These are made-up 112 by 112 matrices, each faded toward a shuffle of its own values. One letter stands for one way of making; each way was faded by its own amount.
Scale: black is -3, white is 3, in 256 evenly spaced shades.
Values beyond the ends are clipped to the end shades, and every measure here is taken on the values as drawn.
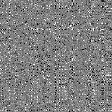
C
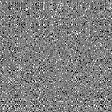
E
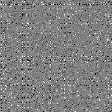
C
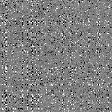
C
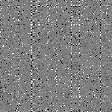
C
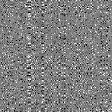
E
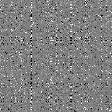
C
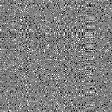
E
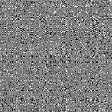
E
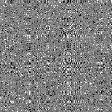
E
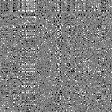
E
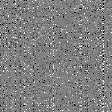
C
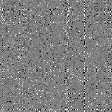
C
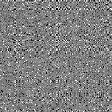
E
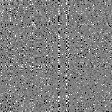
C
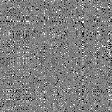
C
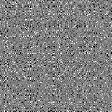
E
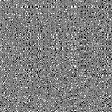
E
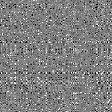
E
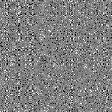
E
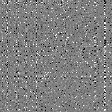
C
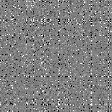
C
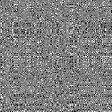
E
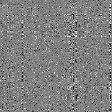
C
